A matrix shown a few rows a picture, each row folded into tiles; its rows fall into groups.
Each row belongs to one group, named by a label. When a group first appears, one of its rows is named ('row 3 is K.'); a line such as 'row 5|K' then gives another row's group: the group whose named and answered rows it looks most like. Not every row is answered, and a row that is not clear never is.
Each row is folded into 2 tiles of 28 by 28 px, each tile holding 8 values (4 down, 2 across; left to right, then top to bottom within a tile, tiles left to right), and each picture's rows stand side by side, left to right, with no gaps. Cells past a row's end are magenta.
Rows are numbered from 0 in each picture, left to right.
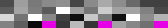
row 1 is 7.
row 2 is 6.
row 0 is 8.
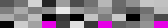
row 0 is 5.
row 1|7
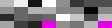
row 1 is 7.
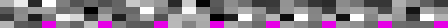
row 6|6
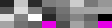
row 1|5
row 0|8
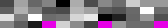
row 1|8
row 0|8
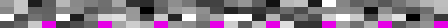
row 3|6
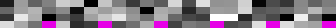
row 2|7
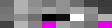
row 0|5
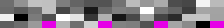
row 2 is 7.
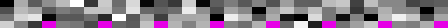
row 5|7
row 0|8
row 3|8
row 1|5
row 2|8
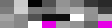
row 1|6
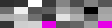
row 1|7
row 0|5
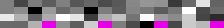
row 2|8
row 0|7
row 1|7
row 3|5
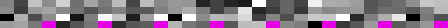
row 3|6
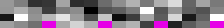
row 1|7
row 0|6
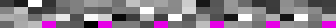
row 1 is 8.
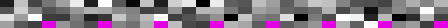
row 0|8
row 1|5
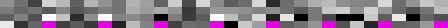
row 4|5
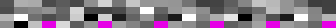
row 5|6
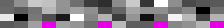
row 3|7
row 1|6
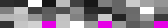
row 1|7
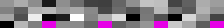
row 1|6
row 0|5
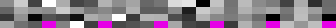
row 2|8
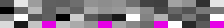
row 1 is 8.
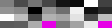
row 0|7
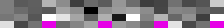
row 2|6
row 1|7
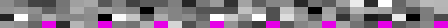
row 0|6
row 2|7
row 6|5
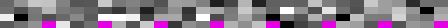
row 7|7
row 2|7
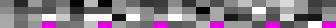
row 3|7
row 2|6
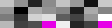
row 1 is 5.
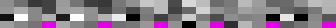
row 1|6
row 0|6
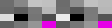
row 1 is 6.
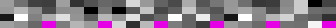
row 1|7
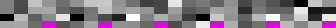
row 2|6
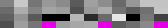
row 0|5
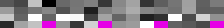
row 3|8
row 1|7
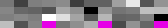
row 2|5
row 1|7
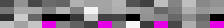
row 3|5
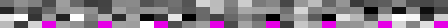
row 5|5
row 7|7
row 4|5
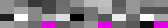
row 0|6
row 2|8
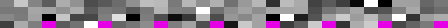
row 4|5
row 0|5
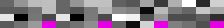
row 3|5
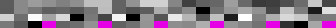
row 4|6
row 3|7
